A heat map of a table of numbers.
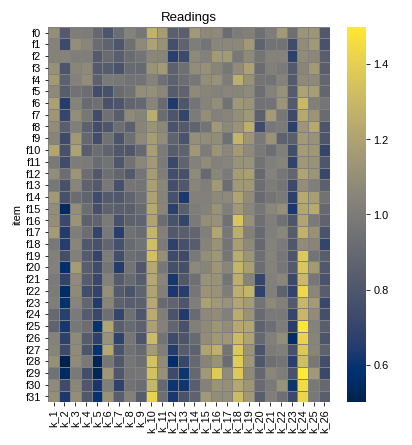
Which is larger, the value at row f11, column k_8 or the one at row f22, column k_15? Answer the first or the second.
the second
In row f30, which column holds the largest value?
k_24
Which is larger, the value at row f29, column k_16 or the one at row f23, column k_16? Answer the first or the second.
the first
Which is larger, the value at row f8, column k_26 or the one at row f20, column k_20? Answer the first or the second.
the second
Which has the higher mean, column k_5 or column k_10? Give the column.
k_10
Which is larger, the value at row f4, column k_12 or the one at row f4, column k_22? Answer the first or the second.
the second
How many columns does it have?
26
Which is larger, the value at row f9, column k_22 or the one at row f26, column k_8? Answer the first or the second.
the second
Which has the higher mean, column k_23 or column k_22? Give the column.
k_22
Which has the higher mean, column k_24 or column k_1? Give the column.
k_24
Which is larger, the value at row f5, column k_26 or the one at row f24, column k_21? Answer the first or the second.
the second
